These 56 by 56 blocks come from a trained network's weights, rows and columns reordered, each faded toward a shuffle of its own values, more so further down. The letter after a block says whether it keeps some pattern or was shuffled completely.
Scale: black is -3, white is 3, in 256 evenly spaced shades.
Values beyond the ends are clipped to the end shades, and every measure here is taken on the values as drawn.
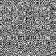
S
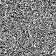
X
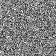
X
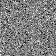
X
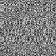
S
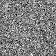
X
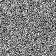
X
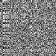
S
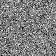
X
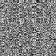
S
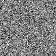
X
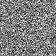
X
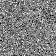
X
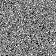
X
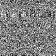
S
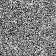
X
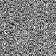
S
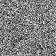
X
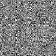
S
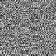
S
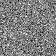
X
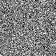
X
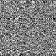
S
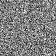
X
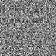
S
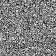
X
